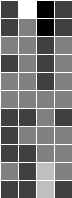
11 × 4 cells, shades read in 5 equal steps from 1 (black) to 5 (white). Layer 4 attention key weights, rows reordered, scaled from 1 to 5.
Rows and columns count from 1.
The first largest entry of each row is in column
2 2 1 2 1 1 3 2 3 3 3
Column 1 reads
2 2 3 2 3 3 2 2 2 3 2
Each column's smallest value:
2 2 1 2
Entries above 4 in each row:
1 0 0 0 0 0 0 0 0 0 0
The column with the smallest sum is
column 1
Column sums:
26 31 28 29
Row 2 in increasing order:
1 2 2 3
